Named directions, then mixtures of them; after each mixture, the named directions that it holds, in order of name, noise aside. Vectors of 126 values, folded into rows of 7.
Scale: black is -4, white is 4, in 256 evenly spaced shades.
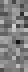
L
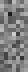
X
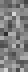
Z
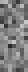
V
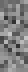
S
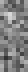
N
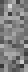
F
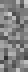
N, V, Z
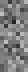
S, V, X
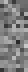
L, V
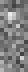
N, X, Z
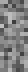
N, V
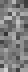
F, Z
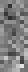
F, N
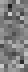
F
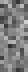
V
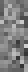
F, L, N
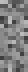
N, V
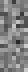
L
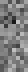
S, V, X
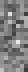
F, L, X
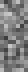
L, N, V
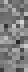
L, V, X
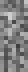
N, S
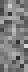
F, L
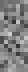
S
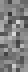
L, X, Z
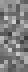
S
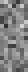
V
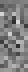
S, Z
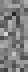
Z
